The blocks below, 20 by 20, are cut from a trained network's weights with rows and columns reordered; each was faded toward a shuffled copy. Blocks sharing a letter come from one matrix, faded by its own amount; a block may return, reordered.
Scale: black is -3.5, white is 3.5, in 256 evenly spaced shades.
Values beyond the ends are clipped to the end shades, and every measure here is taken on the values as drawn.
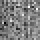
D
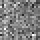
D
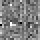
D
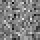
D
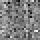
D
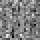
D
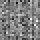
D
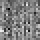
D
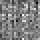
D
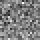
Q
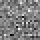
Q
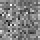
D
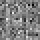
D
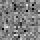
Q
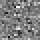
Q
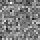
Q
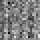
D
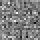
Q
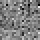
Q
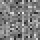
D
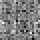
D
